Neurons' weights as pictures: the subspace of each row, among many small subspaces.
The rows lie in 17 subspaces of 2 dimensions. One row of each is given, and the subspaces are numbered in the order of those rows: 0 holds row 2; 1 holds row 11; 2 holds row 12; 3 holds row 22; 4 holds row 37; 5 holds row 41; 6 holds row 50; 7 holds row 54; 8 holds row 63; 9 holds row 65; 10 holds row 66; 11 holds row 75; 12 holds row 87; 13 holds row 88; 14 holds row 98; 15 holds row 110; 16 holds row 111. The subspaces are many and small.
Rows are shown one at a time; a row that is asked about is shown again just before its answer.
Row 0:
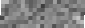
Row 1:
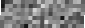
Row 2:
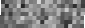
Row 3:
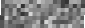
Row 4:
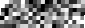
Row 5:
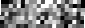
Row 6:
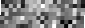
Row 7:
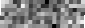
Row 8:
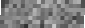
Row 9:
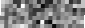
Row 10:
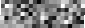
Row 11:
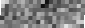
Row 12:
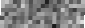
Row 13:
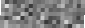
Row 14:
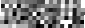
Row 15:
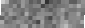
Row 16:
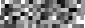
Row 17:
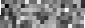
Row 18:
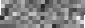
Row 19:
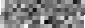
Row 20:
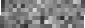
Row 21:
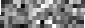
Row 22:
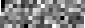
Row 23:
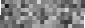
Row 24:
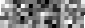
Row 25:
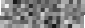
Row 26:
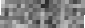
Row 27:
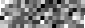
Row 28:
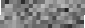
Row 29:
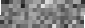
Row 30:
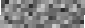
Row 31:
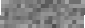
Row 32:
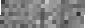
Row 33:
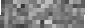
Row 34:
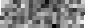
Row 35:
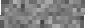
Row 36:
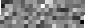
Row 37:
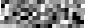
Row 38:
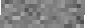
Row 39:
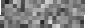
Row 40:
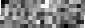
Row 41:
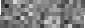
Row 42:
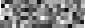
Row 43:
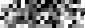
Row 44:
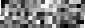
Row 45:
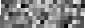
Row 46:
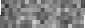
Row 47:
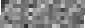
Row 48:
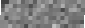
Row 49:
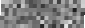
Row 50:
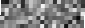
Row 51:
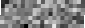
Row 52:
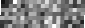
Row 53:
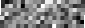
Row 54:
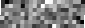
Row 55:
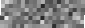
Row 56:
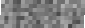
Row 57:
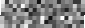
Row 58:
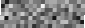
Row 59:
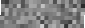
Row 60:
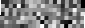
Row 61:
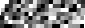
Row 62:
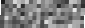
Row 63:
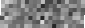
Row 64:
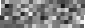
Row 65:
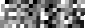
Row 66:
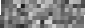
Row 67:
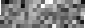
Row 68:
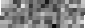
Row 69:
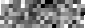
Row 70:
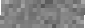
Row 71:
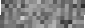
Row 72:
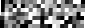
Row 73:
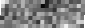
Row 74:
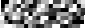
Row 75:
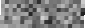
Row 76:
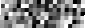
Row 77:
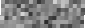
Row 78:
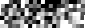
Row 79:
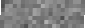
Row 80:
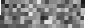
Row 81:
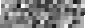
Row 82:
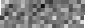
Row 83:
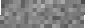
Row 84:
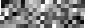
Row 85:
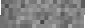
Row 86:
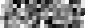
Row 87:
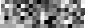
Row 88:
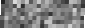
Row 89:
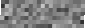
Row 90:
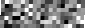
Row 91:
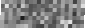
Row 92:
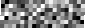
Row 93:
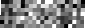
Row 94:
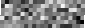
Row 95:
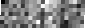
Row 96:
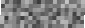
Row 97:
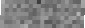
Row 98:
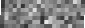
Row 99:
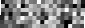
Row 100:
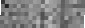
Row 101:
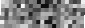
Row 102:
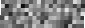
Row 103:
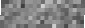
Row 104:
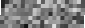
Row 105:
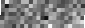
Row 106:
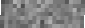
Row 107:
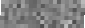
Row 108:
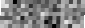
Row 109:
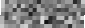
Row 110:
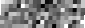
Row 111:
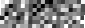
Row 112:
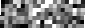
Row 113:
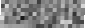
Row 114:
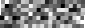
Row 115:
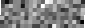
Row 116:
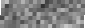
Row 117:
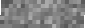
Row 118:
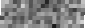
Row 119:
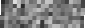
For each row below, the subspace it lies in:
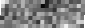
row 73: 1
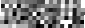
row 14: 6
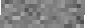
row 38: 5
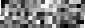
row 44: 1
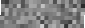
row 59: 6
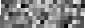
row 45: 15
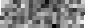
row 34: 2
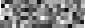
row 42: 8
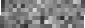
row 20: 14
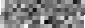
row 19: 14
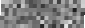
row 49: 6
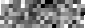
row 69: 7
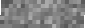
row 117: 12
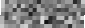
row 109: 14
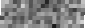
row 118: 2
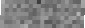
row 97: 11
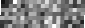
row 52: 5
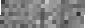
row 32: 9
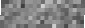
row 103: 0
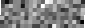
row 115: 7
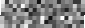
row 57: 3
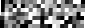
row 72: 14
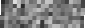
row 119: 13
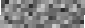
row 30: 3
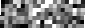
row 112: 10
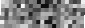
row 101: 12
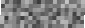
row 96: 16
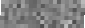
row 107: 6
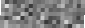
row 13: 5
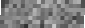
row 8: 11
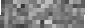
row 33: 10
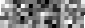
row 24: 2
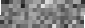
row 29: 7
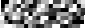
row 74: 3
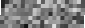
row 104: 11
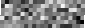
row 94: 12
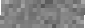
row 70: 7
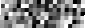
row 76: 15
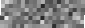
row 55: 8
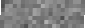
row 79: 14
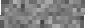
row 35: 13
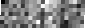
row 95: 9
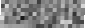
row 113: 4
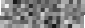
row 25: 5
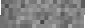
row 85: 8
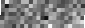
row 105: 9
